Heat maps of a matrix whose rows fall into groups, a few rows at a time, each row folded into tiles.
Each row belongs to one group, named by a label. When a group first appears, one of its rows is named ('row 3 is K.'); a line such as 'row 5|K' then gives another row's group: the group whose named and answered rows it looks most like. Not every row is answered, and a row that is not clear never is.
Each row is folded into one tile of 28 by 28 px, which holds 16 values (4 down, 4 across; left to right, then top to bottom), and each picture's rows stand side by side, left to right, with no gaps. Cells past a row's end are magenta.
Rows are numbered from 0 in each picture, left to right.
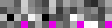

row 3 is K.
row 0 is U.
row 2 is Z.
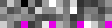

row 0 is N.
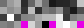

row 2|K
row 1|N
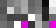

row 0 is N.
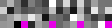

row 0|N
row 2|Z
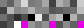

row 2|U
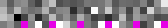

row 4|K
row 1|K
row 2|K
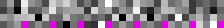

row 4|U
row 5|U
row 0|Z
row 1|U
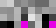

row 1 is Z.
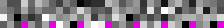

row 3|K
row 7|N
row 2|N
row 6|N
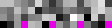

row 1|N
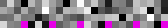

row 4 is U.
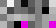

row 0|N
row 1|Z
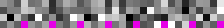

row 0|U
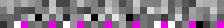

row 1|U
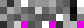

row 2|Z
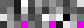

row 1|Z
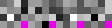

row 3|U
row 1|N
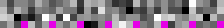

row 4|K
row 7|U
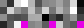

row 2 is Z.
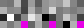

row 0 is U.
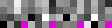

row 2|U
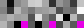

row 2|U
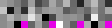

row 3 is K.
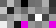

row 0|N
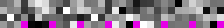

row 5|K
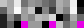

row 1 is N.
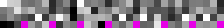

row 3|N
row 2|Z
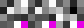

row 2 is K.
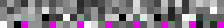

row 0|N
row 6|Z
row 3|K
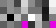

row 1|Z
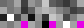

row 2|K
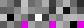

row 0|U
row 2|N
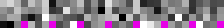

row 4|U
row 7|K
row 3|Z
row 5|K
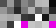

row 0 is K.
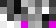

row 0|K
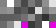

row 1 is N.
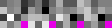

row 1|K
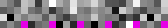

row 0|U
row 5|U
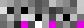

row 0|N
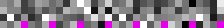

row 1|Z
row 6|N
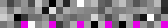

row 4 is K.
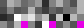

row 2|U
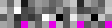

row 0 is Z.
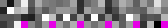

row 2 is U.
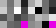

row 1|N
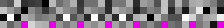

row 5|U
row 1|K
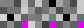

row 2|U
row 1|N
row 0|U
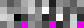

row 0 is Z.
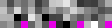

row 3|K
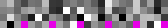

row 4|U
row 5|K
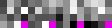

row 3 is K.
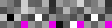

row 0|U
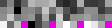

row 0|K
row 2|K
